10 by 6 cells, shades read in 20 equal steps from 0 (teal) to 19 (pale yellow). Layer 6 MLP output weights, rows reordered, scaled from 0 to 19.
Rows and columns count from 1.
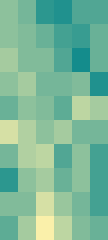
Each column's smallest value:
2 8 2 1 0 1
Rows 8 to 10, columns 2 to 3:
10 12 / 9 16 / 12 19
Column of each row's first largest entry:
1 1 1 2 5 1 3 3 3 3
